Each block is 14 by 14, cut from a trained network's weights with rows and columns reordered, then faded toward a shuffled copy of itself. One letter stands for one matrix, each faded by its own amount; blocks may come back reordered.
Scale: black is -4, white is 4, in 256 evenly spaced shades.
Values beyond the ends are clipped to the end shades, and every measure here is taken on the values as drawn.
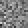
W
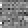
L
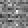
L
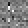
L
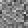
W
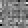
L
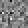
W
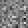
W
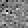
L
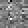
L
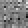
L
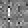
L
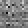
L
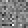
W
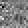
L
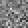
W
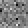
L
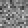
W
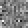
W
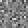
W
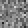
W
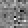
L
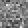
W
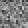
W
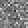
W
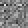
W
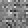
L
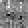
L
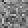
W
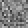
W
